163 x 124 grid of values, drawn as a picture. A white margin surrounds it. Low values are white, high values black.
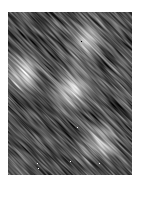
The centre is the ninth with the lowest average. No single row or column stands out from its neighbours. There are four dips. Six lone cells stand out: one far higher and five far lower than their neighbours. The halves do not mirror each other.
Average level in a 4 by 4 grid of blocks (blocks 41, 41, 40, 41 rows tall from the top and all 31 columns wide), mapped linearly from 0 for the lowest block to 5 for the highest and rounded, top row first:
5514 / 0314 / 5434 / 4533
